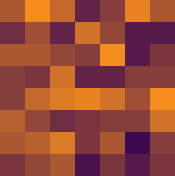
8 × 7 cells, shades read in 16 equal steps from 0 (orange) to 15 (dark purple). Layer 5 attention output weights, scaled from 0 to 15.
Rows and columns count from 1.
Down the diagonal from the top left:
6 7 8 12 3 9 9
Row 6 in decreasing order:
11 10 9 9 8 5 3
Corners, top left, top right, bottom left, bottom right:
6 6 10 10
